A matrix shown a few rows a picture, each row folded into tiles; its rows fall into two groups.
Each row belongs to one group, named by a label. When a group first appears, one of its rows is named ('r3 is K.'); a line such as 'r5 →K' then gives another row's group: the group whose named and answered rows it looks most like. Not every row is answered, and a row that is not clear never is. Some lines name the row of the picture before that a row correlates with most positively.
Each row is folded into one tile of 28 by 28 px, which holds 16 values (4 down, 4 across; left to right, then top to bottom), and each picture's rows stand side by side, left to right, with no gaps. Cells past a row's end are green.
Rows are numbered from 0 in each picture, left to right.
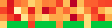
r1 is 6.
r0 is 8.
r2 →8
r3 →8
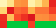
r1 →6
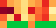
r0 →8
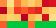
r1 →8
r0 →6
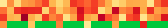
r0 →6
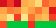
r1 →6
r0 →8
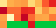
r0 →6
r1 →6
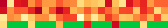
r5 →8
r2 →8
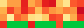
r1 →6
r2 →6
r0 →6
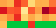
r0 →8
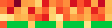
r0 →8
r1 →8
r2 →8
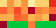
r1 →6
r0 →6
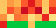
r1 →8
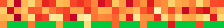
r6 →6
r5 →8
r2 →8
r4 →8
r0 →8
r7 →8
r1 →8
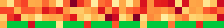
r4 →6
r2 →8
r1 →6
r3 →6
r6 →8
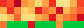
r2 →6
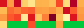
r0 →8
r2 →8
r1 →6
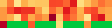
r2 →8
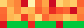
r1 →6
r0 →6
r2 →6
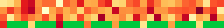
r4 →6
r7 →8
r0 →6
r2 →6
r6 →8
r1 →8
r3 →8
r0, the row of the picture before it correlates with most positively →1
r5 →8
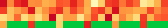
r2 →8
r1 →6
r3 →6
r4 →8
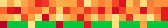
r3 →6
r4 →8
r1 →8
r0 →6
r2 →6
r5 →6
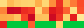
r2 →8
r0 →6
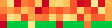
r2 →6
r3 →8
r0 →6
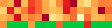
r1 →8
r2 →8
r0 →8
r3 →6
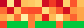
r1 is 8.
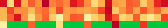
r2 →8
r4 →6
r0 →8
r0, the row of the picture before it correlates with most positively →2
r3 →6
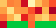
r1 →6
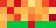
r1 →6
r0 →8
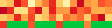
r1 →6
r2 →6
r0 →8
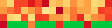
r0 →6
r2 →6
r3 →6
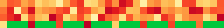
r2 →6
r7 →6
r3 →6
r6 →6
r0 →8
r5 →6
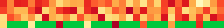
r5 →6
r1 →8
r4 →6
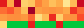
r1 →6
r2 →6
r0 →8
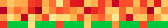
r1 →8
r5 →8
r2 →6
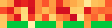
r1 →8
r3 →6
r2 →8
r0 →8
